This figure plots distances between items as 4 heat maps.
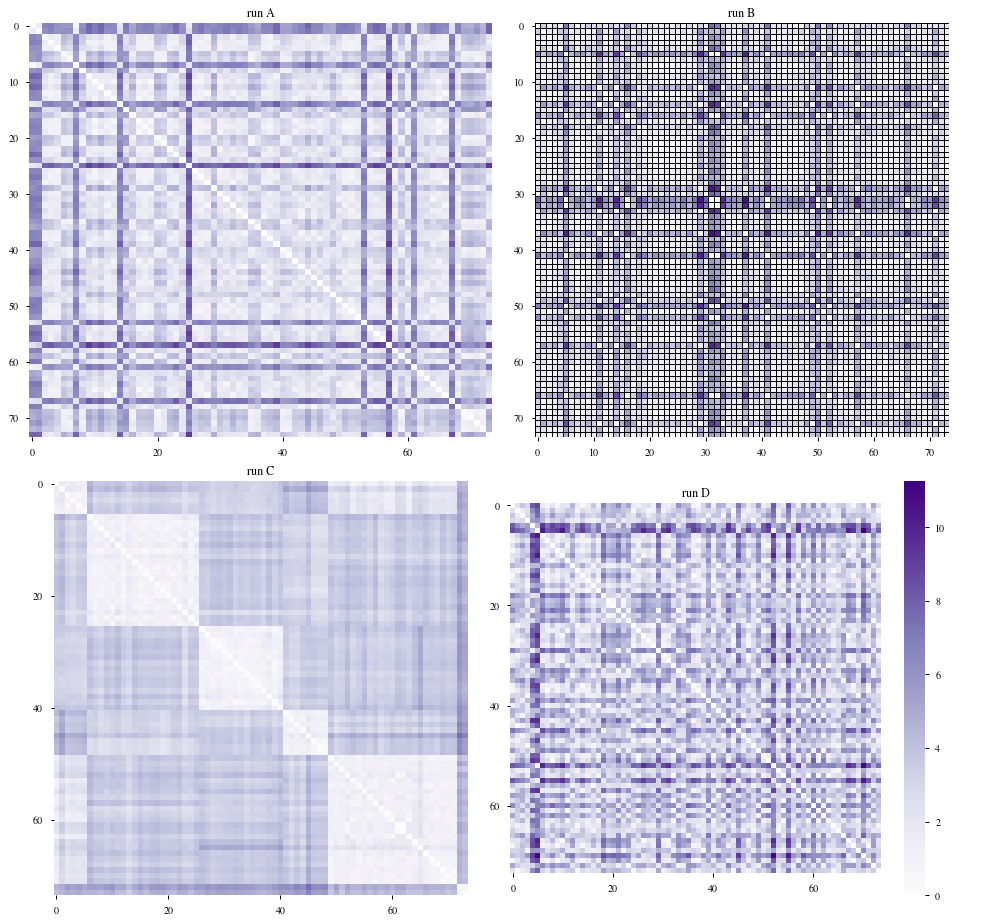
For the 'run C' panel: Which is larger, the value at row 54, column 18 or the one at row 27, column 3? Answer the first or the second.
the first
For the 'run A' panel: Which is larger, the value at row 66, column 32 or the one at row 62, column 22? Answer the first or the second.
the second
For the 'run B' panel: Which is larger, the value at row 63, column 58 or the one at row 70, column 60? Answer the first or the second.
the first
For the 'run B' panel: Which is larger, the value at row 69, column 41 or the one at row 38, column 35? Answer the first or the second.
the first
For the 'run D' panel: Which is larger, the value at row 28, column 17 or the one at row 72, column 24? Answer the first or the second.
the second
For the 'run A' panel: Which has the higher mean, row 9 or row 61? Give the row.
61
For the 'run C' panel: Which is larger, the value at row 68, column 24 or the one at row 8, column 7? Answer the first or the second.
the first
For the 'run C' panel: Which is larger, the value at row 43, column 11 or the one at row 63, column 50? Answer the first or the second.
the first
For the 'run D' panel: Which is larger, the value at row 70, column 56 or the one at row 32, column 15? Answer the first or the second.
the first
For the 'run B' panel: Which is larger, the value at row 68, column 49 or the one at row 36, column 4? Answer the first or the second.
the first
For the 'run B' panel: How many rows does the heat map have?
74
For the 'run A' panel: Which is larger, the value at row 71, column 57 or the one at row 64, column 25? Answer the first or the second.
the second
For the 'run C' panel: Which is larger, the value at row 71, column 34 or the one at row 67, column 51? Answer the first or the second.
the first
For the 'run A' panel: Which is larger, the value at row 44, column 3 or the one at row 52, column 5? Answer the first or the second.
the second
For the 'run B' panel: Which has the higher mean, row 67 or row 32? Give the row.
32
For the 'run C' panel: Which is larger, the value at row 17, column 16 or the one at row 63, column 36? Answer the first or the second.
the second
